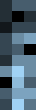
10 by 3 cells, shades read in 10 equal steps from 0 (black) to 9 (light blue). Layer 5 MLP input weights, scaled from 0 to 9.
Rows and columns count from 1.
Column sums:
26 56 44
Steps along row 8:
up down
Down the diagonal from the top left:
2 0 3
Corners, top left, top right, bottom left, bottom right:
2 4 3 5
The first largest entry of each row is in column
2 1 2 3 2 2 2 2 2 2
